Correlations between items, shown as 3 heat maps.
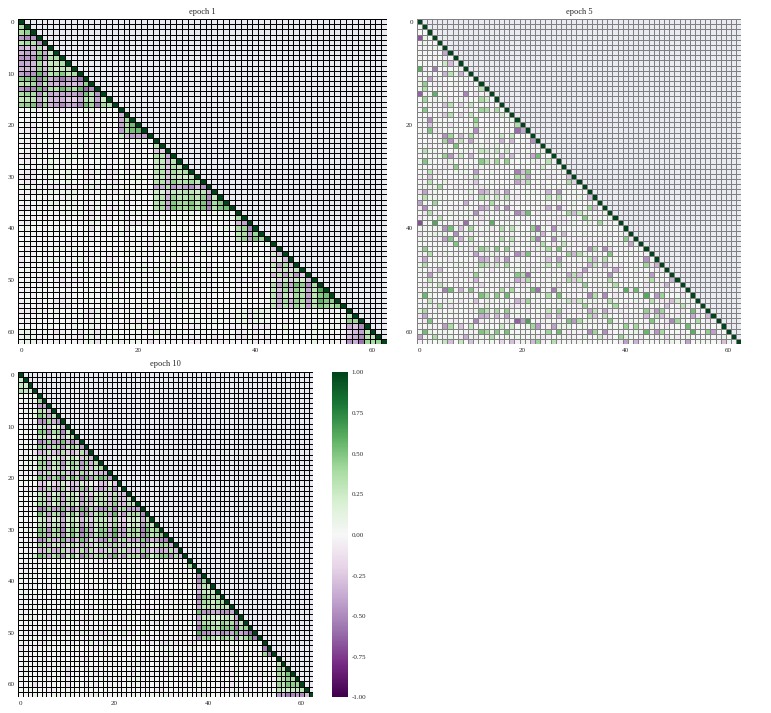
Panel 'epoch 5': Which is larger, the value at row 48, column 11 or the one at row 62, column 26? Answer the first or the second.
the second
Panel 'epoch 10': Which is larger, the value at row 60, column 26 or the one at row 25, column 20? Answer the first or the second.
the second
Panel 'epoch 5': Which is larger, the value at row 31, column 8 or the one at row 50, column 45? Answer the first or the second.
the second
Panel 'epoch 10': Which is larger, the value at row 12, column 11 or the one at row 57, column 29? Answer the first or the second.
the first
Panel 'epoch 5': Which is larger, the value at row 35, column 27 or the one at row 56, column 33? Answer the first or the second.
the first
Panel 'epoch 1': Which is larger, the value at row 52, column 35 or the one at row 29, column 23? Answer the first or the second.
the second
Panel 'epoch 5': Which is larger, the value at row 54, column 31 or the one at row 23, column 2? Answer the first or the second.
the first
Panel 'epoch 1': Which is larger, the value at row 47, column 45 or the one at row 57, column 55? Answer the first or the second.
the first
